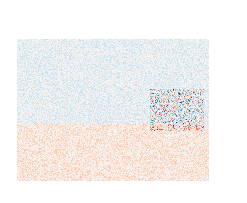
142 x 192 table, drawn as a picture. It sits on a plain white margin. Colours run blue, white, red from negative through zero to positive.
A horizontal seam about 60% of the way down splits the table, and the bottom part is higher. The middle right is the roughest part. An odd patch, rougher than its surroundings, sits in the middle right. There are no regular stripes.
